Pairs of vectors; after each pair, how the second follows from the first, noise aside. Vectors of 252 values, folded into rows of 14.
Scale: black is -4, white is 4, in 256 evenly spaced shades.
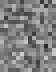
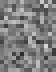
negated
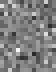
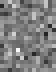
sign-scrambled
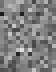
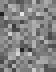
sign-scrambled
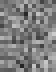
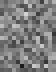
sign-scrambled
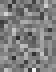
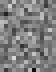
negated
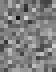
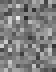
sign-scrambled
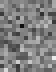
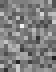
negated
